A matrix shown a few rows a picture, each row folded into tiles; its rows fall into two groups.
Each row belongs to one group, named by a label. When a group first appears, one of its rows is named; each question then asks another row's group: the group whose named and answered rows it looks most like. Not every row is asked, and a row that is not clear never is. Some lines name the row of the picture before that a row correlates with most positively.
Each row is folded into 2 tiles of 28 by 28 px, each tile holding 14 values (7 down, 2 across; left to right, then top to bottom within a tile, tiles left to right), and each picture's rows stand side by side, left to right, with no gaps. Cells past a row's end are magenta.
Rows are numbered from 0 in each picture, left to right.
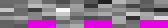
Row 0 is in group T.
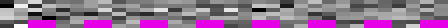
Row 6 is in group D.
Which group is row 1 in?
T
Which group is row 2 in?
T
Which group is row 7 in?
D
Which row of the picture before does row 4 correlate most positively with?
0
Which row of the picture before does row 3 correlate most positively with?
2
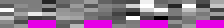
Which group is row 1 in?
D
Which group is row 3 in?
D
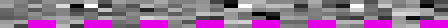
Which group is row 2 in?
T
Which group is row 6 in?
D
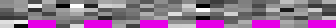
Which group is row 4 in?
T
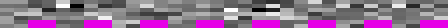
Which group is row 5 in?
D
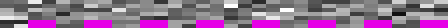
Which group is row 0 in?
D
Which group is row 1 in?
T
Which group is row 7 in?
T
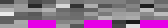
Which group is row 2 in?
D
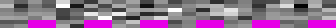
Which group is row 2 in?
T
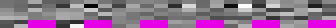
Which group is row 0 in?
D
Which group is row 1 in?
D
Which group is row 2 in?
D
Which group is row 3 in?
D
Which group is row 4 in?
D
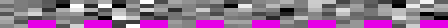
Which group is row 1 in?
D
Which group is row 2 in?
D
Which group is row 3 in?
T
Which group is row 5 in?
T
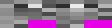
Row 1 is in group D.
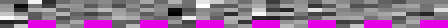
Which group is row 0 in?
D
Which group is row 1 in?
T
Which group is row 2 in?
D
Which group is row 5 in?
T
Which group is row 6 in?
D
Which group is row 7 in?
T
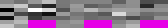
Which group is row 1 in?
T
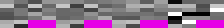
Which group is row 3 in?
T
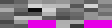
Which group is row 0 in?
T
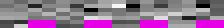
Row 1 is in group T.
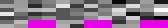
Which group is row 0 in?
T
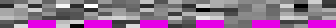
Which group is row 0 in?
D
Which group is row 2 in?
D
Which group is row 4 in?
T
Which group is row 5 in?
D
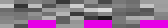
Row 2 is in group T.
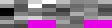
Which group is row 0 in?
T
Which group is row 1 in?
T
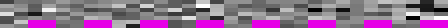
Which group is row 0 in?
T
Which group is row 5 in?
T
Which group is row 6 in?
T
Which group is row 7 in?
T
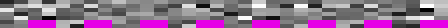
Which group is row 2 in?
T
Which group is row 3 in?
D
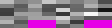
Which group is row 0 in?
T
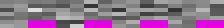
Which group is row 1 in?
D
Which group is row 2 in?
T
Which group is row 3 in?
T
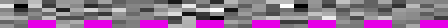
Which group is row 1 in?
T
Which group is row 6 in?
T
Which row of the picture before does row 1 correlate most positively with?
2
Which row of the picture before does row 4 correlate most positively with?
3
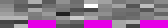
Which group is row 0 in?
D
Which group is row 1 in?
T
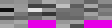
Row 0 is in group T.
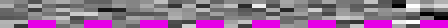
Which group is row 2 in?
T
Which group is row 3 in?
D
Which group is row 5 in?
T
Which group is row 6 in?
D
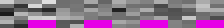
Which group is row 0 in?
T
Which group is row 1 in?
D
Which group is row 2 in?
T
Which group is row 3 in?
T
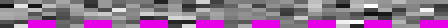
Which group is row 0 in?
D
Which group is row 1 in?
D
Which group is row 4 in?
D
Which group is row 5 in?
T
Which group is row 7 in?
T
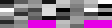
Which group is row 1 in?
T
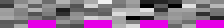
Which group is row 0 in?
D
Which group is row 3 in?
D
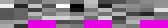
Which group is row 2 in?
T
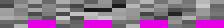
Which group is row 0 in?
D
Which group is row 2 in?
D
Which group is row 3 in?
T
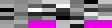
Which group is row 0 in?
T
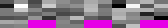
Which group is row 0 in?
D
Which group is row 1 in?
T
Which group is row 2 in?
D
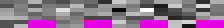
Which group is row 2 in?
T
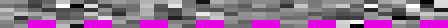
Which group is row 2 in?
T
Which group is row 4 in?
T
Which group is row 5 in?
D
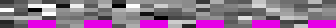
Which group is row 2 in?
D
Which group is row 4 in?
T
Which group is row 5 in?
D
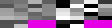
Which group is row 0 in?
D
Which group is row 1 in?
D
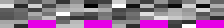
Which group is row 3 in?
D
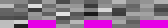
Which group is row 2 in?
T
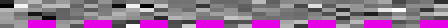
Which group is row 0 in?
D
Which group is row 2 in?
D
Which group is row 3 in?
D
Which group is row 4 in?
D
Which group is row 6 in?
T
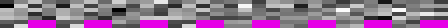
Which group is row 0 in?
D
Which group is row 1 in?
D
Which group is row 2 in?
T
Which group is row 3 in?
D
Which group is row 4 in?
D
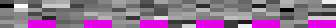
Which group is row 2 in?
T
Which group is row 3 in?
D
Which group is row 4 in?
D
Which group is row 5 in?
T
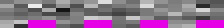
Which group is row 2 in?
T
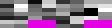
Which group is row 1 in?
T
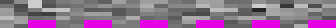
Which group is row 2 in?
T
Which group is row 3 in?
T
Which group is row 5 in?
D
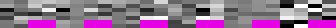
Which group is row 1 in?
T
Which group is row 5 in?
D
